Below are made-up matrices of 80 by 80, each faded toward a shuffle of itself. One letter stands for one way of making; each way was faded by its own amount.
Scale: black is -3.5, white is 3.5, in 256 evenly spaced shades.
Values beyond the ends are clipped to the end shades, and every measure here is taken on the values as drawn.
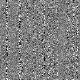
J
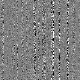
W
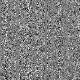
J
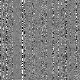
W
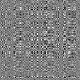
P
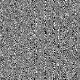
J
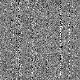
J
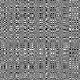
P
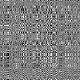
P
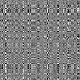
P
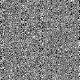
J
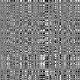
P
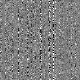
W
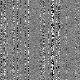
W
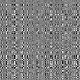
P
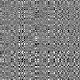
P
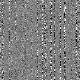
W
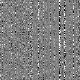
W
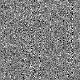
J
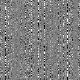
W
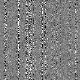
W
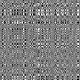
P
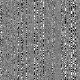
W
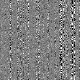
W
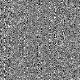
J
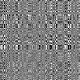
P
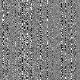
W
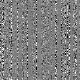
W
